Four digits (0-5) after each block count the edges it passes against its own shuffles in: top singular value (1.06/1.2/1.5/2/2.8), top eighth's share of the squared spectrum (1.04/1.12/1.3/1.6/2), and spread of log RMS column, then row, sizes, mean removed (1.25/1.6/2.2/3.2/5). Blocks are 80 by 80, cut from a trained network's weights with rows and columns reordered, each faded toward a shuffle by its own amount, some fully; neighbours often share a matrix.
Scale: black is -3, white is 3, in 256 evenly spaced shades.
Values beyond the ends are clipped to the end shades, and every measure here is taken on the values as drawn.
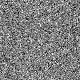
0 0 0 0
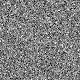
0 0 0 0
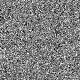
0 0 0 0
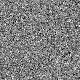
0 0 0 0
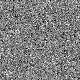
0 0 0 0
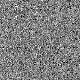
1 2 0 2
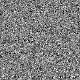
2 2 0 2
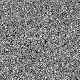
1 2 0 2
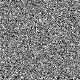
1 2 0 2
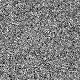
0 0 0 1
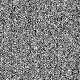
1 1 0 0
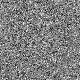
1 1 0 0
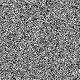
1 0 0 0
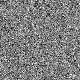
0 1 0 0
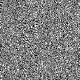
2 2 2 0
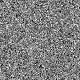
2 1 0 0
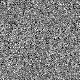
1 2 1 2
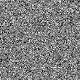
1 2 0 2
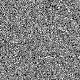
1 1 0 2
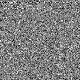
2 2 0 2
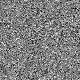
1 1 0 1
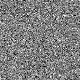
1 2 0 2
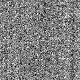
2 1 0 1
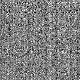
3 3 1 3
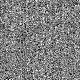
1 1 0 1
